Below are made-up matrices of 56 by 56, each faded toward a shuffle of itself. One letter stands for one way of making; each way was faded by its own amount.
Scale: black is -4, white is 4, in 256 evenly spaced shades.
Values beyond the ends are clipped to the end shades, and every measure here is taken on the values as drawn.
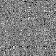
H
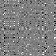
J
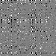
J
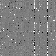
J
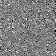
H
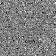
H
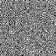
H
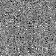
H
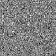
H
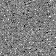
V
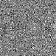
H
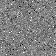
V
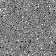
V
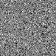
H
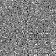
H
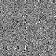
H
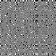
J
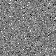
V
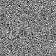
H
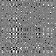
J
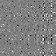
J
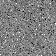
V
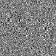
H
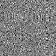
H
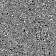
V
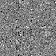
H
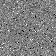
V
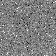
V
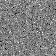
V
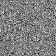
H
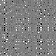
J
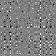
J
